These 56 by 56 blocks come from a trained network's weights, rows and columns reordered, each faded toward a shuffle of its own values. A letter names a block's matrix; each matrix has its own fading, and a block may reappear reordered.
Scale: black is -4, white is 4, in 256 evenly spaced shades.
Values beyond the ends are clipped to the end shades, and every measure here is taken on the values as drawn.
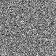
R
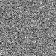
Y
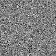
Y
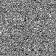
Y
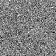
R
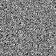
Y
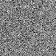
Y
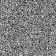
R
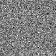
R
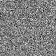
R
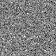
Y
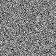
R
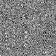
Y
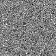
R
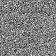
R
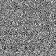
Y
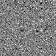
Y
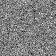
R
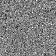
R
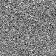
R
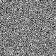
Y
